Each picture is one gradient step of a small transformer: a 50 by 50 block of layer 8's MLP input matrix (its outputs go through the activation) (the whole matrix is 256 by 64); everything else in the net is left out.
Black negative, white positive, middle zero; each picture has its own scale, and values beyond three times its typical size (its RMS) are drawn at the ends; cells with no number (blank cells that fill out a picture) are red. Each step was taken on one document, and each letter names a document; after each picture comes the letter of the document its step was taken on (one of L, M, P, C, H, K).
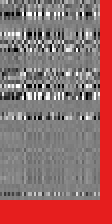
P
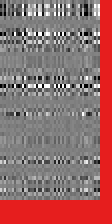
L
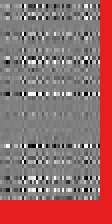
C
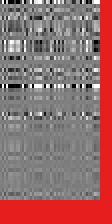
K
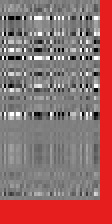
K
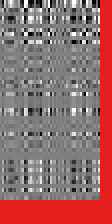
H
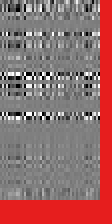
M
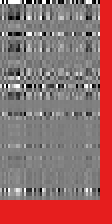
M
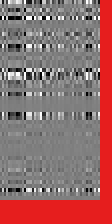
M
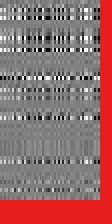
L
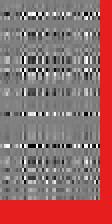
C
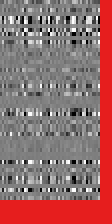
H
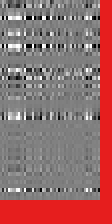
M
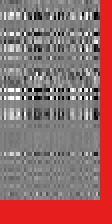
K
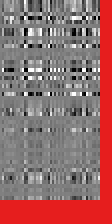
H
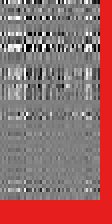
M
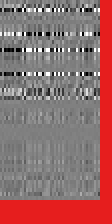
P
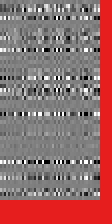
L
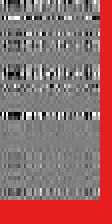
M
